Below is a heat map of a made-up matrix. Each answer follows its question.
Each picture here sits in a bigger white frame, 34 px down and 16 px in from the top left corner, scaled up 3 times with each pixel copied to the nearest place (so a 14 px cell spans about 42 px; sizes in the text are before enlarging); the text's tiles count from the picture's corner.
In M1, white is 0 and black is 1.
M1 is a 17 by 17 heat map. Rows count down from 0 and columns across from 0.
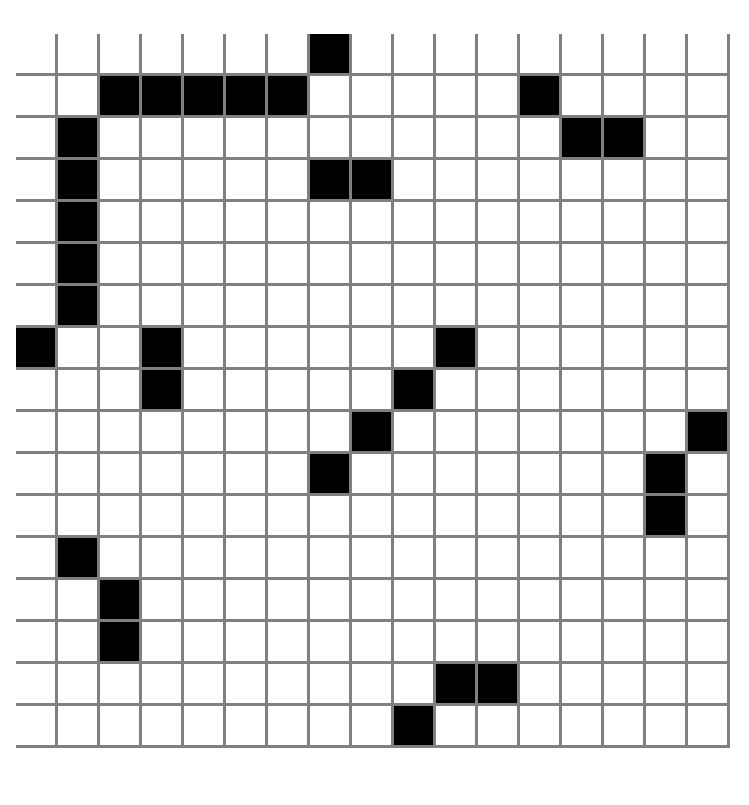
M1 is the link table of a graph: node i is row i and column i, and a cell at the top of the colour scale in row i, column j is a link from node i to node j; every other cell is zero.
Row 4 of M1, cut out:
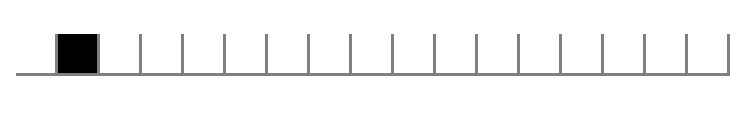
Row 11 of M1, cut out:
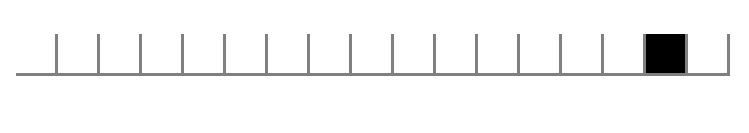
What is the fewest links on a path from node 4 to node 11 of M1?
6
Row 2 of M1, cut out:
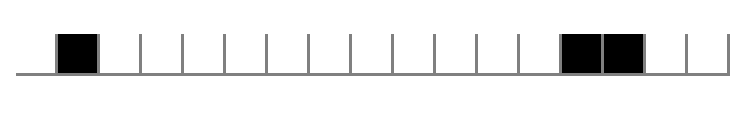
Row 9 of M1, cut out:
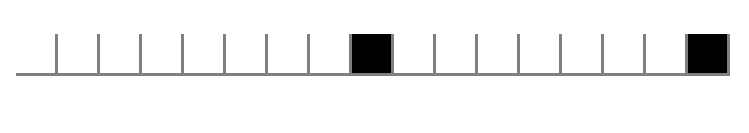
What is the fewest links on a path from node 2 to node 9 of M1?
4
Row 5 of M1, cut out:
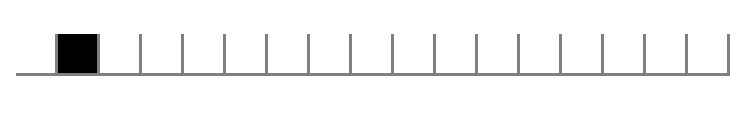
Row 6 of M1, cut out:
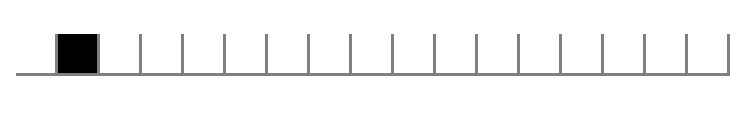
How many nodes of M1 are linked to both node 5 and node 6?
1
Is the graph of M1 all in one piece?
yes
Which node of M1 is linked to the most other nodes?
node 1
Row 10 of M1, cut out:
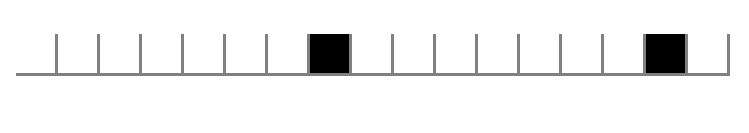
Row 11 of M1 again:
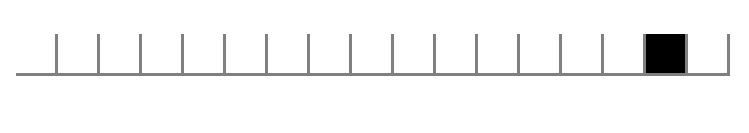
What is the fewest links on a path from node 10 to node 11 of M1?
2
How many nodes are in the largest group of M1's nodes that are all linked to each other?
2
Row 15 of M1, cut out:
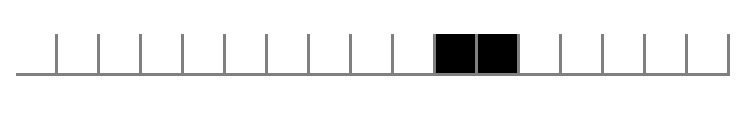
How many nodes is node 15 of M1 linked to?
2
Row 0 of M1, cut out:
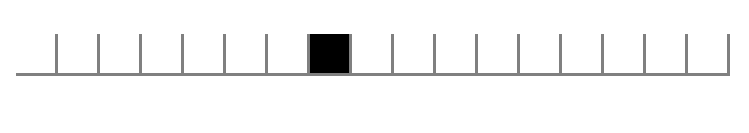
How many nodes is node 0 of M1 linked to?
1
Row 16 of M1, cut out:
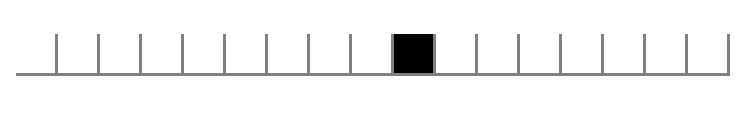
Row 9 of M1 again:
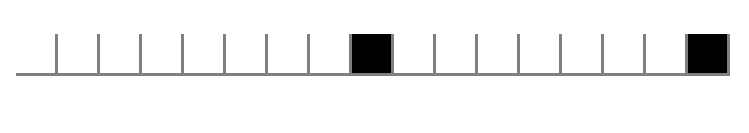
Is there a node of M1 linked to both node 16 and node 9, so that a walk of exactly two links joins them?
no
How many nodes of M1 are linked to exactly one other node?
9
